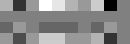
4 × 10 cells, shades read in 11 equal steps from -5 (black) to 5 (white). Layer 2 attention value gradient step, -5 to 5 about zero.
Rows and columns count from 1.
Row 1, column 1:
2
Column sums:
2 -4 2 7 6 2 2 4 -7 0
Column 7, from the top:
1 0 0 1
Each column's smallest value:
-1 -3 0 -1 -1 -1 0 -1 -5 0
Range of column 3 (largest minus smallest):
1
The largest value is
5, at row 1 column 4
